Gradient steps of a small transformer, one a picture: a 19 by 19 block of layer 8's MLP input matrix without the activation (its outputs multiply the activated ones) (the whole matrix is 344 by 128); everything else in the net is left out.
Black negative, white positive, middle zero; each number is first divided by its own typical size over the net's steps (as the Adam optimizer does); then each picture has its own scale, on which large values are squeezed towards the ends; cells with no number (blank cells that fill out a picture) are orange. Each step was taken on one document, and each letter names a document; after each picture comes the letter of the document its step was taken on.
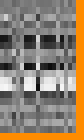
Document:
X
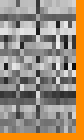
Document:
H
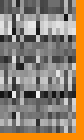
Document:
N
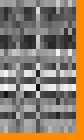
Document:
H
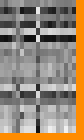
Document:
H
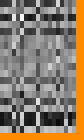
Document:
X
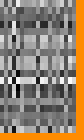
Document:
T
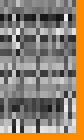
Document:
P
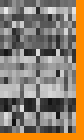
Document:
X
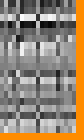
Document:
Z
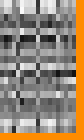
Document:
Z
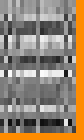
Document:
P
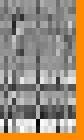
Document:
N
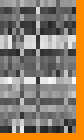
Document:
Z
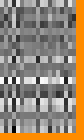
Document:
T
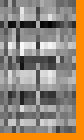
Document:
Z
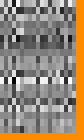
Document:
T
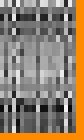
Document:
T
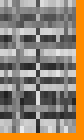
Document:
H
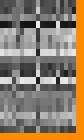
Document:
Z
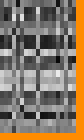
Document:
X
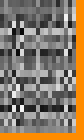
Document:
N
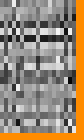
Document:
P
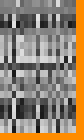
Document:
P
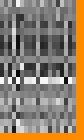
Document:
T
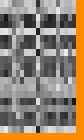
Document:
H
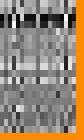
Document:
T
